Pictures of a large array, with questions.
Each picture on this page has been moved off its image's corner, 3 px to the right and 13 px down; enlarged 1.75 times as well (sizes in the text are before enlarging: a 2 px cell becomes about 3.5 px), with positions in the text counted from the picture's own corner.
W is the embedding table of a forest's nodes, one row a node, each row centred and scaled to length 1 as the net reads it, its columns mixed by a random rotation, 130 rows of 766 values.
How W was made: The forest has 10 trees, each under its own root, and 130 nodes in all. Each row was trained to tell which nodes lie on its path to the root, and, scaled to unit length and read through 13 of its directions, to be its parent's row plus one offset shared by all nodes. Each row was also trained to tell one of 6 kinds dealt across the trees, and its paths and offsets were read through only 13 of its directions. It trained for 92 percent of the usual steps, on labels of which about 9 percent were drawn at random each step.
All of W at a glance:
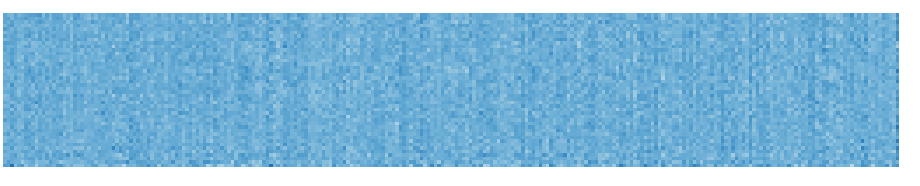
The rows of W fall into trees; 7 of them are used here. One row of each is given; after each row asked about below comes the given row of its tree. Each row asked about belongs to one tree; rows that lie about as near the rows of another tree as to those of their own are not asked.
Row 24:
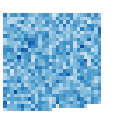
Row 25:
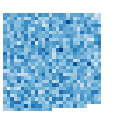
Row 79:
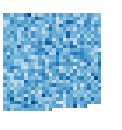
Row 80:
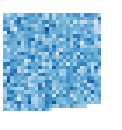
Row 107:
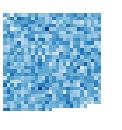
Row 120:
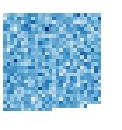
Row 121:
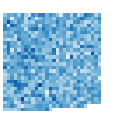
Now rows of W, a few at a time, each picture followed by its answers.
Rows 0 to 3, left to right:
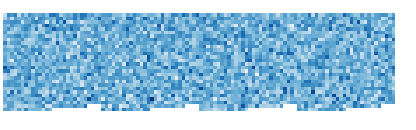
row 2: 80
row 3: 120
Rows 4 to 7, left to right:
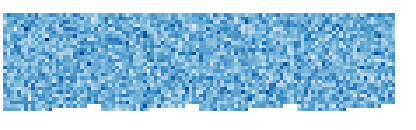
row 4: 120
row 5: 80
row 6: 25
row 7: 120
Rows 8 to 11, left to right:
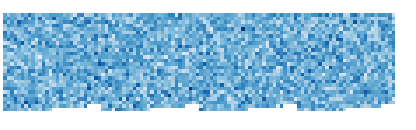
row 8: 79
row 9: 24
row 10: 120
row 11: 25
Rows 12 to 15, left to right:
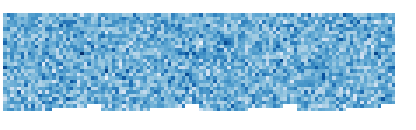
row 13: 107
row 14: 24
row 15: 120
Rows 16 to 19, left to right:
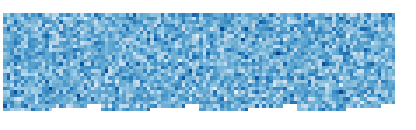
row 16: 80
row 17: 107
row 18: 120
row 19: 80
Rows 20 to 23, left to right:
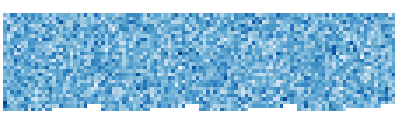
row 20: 120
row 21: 120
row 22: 120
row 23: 25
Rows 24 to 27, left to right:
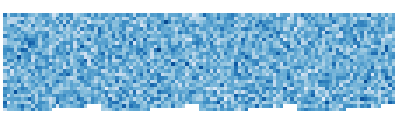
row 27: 107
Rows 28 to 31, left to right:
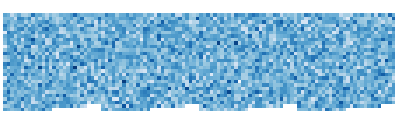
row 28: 121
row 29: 80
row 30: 25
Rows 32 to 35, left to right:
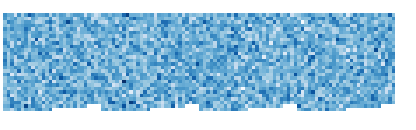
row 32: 25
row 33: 79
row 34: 25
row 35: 107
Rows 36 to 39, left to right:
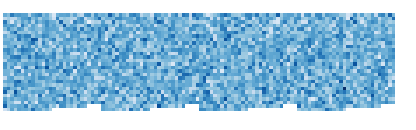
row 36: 121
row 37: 120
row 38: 79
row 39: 80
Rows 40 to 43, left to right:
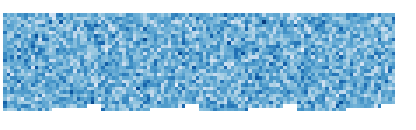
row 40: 25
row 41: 120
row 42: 25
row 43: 120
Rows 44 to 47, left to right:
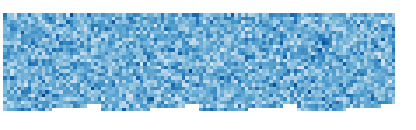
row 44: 24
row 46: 107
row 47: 24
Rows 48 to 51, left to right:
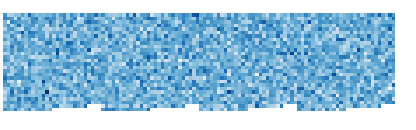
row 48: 79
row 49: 107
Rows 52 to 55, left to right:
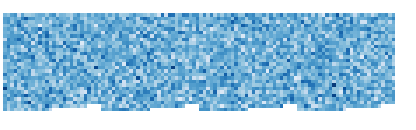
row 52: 80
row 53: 121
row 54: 107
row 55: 121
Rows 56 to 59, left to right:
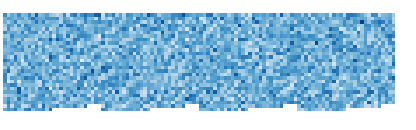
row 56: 107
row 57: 120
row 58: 120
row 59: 25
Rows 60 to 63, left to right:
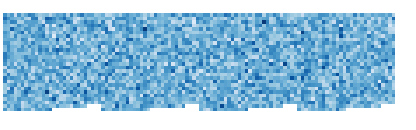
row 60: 25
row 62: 25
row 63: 80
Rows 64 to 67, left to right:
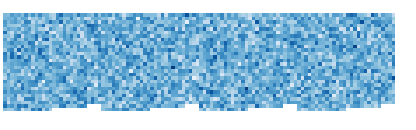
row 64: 25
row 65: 121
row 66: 80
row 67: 25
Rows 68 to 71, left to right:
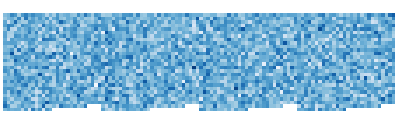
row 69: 80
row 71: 120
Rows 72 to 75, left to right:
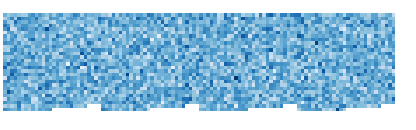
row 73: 79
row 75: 24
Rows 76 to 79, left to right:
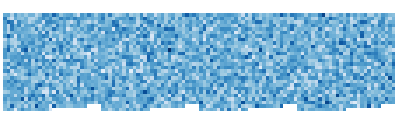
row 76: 24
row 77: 80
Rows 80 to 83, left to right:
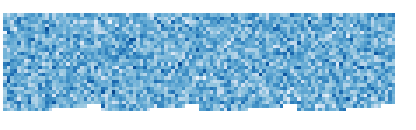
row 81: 121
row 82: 107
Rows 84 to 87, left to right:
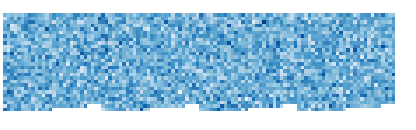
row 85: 24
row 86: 24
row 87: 24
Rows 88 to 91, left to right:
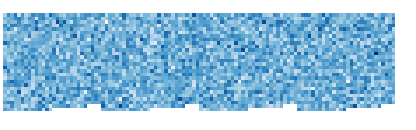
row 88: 120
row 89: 79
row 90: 25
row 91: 120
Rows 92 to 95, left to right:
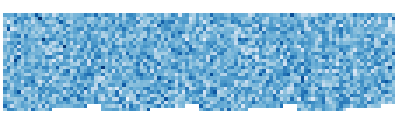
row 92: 107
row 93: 120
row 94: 107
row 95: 80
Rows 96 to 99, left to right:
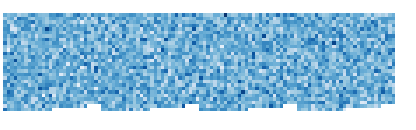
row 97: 120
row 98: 79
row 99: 80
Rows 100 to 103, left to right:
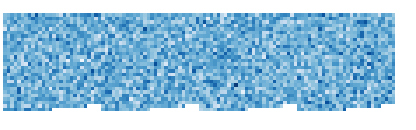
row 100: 107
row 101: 120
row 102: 121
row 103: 79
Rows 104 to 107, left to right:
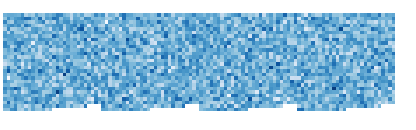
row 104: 107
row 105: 79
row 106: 121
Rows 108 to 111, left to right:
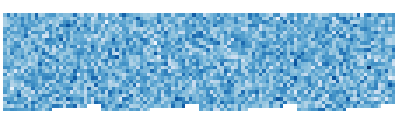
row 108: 107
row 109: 79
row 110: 79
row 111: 121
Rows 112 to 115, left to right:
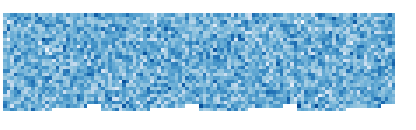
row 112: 107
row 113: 80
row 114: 25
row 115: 79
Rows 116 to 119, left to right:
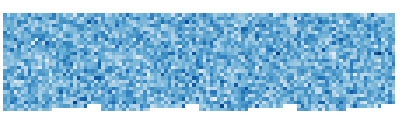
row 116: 79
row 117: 79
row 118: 80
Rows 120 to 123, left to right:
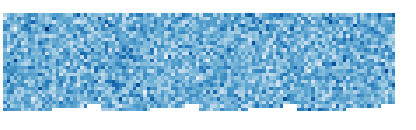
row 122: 120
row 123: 107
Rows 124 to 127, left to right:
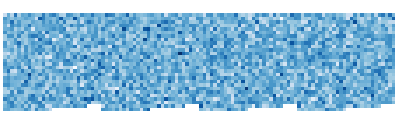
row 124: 79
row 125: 120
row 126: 80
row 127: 80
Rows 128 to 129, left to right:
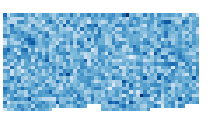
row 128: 24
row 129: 79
